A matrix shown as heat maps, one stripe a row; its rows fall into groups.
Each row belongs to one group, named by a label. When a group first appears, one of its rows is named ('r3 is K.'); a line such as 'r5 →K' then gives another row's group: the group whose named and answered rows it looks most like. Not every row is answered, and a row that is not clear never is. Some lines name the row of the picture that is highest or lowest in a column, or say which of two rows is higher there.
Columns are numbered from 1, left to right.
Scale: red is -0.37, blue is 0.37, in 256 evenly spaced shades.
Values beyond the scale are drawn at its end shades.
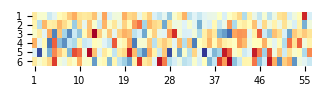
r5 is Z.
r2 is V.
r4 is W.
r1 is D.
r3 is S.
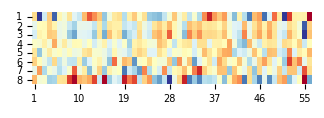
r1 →S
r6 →W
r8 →D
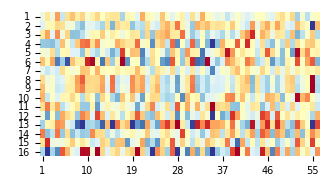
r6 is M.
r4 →Z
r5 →W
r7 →Z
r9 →D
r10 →W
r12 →Z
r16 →Z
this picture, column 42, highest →13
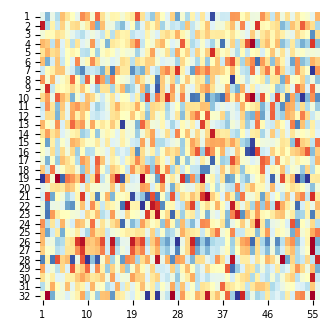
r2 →W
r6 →S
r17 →Z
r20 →V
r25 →S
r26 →D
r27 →D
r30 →D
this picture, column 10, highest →28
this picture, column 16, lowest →19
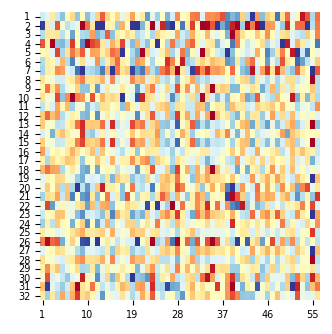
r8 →D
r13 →D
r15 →D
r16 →W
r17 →V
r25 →D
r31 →S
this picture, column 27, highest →2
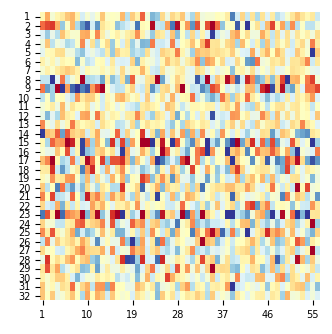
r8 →M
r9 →S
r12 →Z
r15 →V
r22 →S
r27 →D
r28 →V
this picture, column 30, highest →23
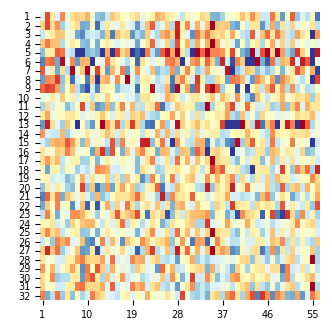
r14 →W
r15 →V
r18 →S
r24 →M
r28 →D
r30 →M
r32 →S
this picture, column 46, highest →6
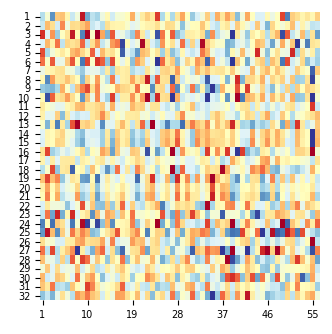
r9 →Z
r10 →V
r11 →D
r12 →S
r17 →Z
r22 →M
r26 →D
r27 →Z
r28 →M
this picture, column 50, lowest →25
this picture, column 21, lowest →4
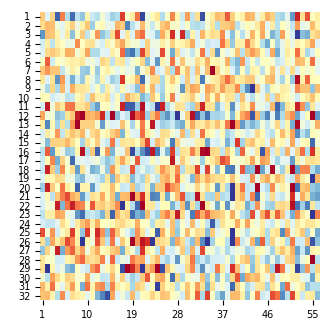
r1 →W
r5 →V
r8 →W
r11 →V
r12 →D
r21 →V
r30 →V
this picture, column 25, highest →29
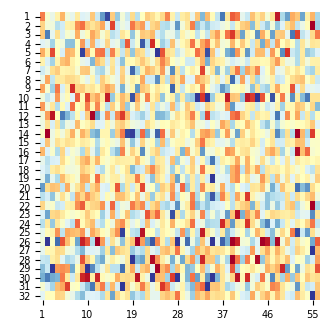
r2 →D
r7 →V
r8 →V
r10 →S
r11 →M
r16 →W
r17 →Z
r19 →Z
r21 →Z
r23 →V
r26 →Z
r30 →Z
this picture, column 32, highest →10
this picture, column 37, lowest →24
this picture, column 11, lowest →12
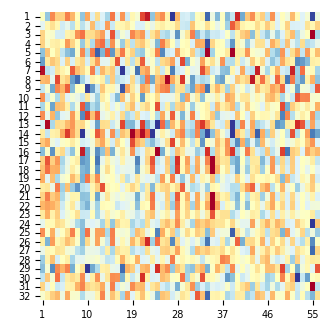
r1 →V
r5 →M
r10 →W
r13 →V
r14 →V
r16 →M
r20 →S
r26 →V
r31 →D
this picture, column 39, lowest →5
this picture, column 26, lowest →8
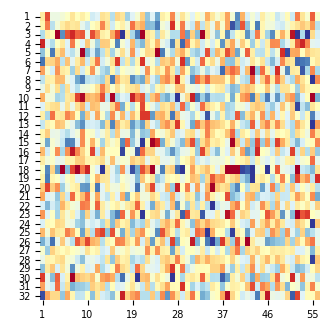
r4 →W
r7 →S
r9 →S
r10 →D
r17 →D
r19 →S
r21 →M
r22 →Z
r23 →W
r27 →V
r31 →S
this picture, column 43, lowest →7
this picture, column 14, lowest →30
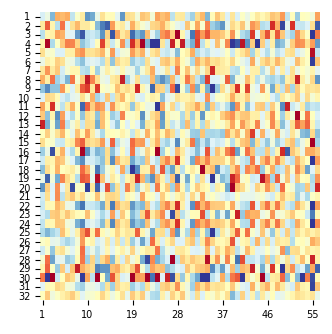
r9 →Z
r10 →M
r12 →W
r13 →W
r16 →M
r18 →V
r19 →Z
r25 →Z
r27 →M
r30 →V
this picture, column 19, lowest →30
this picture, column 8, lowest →29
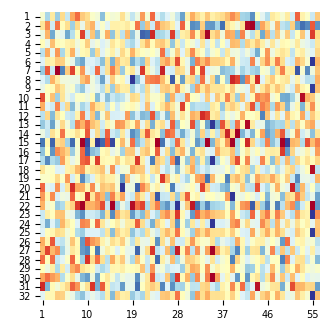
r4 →V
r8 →V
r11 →S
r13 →Z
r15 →M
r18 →D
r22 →D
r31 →W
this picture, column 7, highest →15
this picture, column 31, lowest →22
